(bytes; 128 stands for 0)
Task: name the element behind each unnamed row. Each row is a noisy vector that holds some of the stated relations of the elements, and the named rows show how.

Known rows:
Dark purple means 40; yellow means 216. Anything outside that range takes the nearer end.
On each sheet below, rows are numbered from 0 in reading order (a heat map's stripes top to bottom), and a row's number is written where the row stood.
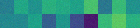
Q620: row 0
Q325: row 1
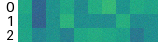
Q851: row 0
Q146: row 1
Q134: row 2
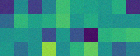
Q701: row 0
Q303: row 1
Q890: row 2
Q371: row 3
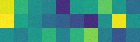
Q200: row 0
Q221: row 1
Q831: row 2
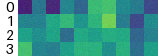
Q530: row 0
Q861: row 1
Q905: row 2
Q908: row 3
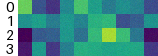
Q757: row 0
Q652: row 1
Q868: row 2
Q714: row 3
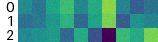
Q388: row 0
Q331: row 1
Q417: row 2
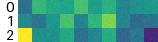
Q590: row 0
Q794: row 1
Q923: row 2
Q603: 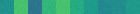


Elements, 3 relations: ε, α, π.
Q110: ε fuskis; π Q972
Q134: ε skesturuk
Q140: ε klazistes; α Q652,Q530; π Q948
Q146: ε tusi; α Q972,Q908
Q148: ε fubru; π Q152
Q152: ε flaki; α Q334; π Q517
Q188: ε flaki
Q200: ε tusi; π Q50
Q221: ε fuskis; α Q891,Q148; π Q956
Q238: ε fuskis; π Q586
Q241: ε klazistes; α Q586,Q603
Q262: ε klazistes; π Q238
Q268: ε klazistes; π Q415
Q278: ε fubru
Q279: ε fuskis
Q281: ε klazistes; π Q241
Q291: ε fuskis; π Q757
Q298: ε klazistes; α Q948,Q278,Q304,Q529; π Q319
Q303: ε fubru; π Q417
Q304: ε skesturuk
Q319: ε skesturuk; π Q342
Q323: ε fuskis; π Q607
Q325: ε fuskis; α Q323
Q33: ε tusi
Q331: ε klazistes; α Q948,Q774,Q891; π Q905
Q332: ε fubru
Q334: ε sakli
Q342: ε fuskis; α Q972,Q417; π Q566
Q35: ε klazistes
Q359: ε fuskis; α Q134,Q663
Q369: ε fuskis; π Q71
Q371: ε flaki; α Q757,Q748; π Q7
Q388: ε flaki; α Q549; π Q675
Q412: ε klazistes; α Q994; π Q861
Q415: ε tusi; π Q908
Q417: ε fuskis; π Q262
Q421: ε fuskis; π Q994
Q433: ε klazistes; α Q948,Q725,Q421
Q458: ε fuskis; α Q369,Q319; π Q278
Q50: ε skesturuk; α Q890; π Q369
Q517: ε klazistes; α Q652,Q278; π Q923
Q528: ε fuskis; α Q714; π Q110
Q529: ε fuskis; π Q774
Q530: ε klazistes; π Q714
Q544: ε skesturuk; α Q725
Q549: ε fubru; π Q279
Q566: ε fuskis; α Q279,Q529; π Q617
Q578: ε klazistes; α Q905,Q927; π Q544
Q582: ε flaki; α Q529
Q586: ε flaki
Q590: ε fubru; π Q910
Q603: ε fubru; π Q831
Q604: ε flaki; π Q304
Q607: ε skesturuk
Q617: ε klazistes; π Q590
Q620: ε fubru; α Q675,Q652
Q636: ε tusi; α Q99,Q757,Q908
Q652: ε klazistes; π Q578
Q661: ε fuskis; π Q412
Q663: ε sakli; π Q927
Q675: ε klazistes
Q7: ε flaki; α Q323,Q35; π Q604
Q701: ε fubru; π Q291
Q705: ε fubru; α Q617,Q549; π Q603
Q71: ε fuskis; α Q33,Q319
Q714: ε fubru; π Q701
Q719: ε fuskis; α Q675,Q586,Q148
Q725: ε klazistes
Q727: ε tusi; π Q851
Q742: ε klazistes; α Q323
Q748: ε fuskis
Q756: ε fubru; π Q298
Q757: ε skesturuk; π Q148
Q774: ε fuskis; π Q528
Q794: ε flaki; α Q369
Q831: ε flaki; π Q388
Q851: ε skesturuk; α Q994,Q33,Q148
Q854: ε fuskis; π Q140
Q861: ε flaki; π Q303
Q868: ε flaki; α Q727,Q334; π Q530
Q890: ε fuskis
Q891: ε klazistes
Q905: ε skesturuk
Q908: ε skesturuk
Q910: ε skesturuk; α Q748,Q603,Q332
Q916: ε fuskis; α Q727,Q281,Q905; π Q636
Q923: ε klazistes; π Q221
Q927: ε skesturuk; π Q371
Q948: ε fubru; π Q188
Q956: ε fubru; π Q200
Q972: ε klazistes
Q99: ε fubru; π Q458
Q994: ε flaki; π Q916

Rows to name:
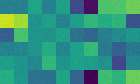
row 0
Q342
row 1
Q956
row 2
Q663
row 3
Q268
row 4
Q972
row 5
Q748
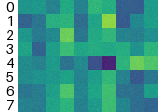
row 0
Q675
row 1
Q298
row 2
Q241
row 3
Q910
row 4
Q458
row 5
Q35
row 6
Q412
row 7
Q742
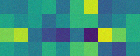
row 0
Q582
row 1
Q304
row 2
Q369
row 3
Q994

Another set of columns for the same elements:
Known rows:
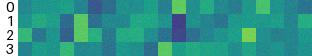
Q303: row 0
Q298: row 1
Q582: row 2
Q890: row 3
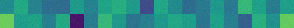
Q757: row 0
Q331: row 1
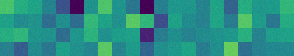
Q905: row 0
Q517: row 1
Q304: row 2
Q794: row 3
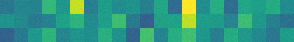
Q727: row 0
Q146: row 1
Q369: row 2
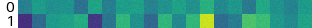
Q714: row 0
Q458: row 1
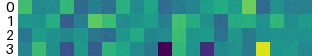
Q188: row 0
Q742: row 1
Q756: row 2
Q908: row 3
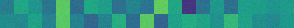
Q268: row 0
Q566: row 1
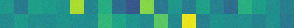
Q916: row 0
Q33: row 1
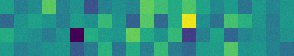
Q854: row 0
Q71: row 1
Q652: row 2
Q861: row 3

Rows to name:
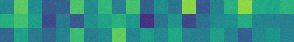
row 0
Q851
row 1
Q544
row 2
Q549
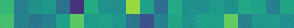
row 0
Q140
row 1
Q371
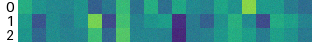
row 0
Q586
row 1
Q868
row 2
Q152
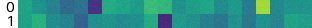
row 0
Q620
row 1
Q927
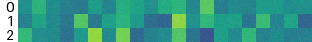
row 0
Q148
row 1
Q415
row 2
Q994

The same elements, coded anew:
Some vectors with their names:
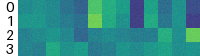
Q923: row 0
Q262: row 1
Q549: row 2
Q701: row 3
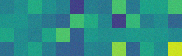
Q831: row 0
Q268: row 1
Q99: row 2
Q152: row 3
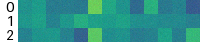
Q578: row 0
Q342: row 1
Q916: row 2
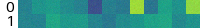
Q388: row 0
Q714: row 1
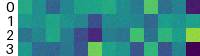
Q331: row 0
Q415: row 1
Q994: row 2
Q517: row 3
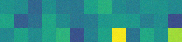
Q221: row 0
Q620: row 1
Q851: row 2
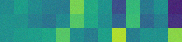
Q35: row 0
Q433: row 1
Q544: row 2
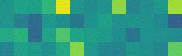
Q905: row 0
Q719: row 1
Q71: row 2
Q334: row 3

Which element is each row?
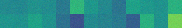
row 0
Q663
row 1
Q727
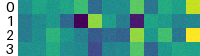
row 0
Q319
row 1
Q281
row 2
Q868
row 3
Q586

